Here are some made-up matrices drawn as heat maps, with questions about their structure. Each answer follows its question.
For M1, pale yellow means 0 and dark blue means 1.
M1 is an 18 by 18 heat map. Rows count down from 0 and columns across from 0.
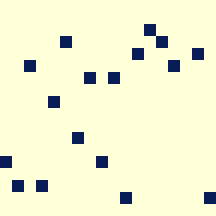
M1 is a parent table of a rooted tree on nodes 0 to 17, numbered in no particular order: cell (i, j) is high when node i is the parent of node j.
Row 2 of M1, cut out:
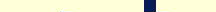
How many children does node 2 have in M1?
1
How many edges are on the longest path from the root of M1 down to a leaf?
7
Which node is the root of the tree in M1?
15
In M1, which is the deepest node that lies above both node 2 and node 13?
3
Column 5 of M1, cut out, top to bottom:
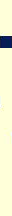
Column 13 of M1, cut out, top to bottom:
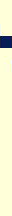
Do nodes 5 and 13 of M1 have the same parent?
yes
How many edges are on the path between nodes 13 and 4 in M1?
2
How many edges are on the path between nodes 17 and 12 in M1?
8
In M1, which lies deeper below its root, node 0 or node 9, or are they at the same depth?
node 9
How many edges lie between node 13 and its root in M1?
2
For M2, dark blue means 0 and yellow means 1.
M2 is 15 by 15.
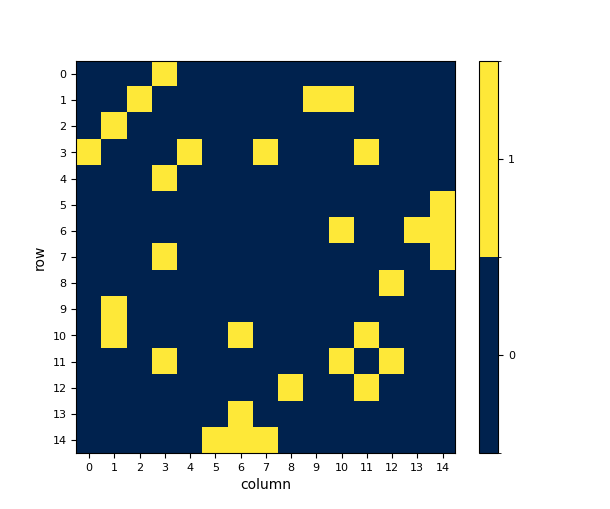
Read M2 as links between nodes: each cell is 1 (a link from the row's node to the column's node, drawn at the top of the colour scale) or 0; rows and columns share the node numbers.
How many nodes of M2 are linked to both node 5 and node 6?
1
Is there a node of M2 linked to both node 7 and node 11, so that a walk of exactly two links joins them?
yes
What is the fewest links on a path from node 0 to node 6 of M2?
4
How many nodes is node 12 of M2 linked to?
2
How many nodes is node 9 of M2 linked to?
1
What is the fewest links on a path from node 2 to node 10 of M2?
2
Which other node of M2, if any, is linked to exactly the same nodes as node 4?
node 0
